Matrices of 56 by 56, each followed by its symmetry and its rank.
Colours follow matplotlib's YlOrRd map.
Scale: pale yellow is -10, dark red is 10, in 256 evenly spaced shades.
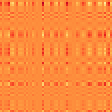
neither, rank one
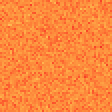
neither, full rank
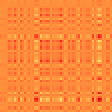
symmetric, rank one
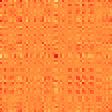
symmetric, rank three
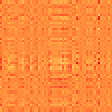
neither, rank three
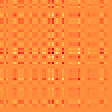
symmetric, rank one
